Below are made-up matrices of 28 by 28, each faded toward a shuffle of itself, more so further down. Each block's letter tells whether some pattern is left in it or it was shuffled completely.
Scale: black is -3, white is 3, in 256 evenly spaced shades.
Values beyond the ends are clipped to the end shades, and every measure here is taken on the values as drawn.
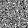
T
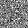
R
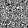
R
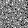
R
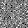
R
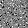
T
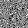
R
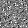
T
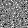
T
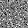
R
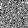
T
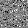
R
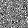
T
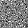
R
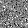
T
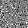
R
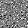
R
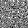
R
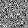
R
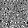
R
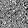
T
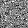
T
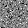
T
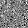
R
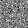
T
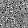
T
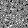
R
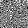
R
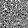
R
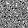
T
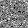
R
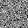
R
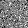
T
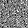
R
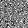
R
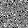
R
